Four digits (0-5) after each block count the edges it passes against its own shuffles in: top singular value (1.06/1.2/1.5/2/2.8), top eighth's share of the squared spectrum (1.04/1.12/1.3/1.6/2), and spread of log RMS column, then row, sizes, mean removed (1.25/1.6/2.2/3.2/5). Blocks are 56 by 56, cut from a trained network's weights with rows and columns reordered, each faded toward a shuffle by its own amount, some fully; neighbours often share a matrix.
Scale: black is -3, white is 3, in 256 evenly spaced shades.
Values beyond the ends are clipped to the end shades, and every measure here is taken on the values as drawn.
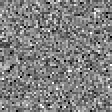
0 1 0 0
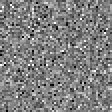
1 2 0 0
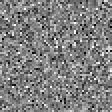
0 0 0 0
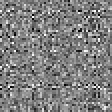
4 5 3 3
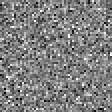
1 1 0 0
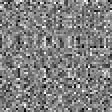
4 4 2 3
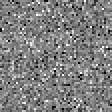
0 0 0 0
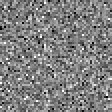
0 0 0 0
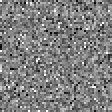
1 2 1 0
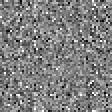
3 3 1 2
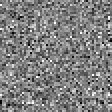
2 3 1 1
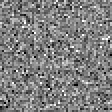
0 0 0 0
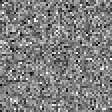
1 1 0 0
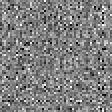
3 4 3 2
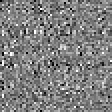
3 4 2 2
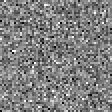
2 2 0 1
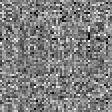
3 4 2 2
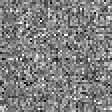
2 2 0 1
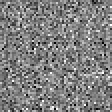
2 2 1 2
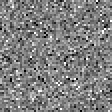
1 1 0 1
